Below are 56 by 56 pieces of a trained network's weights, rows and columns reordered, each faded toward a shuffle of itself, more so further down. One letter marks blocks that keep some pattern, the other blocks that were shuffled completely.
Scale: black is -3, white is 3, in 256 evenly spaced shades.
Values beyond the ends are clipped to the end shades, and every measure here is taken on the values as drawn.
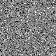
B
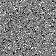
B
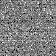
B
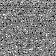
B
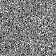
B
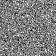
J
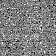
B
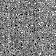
B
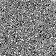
J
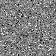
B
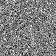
J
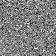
J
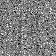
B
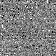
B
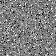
J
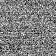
B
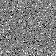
J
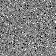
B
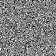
J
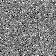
J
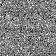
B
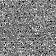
B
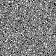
J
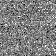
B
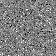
J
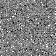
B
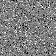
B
